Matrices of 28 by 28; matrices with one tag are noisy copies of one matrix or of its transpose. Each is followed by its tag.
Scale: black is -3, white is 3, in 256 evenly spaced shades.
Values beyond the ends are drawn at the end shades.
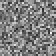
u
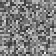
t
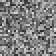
t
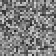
t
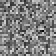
t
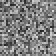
t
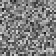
u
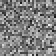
t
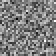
u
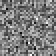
t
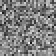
t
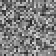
t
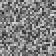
u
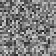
t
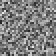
u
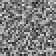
u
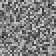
u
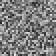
u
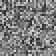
t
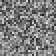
t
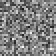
t
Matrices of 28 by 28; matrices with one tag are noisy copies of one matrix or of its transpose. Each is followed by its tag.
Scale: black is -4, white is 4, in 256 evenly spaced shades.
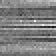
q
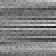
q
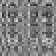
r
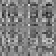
r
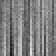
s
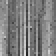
q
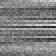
q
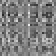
r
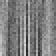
q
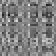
r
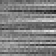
s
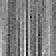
q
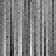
s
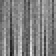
s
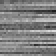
s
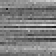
q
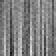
s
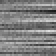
s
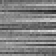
s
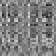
r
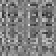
r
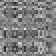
r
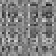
r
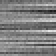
s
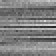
q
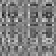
r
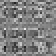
r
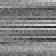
q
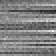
s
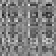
r
